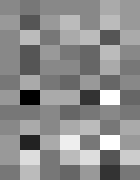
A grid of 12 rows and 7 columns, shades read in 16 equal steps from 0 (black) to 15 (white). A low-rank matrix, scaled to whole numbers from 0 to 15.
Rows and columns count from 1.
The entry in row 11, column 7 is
12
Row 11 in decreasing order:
13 13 12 11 9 7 5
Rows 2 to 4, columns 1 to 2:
9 5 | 8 11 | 8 5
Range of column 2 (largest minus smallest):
13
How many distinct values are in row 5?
5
